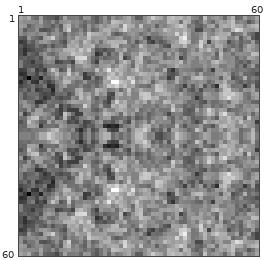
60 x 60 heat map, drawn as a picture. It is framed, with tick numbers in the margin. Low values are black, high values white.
The histogram is bell-shaped. Overall the values sit about 50% of the way up the scale. It is mirror symmetric from top to bottom. No row or column stands out.
